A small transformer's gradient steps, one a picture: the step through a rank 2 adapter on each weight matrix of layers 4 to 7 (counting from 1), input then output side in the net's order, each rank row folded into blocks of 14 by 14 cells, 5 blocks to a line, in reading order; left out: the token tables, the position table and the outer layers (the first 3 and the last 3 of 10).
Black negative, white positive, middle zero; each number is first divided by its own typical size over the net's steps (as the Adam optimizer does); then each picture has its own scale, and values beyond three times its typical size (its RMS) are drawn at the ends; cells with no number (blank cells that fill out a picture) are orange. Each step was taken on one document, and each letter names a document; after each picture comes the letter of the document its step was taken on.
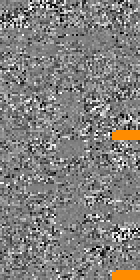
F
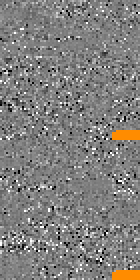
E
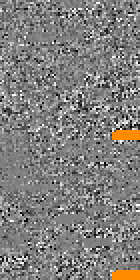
F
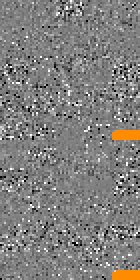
E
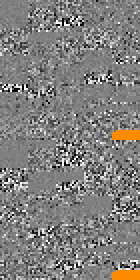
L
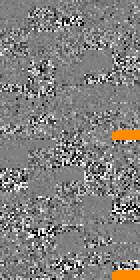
L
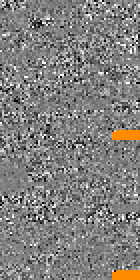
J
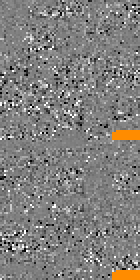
E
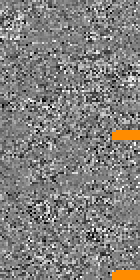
F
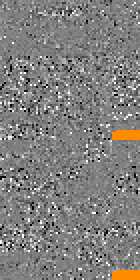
E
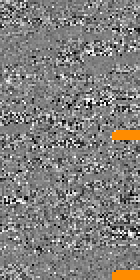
J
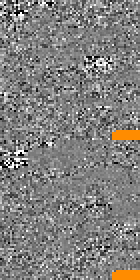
F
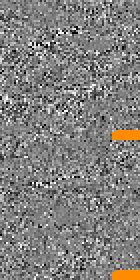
F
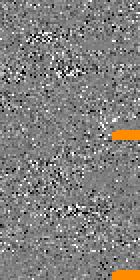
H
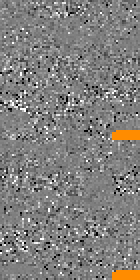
E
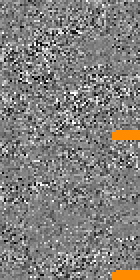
F
